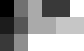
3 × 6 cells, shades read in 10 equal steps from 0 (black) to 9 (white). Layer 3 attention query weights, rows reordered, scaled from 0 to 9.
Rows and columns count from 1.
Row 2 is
1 3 6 6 7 7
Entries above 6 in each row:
1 2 4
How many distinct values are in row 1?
5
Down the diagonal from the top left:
0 3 9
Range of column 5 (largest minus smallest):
7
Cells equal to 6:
3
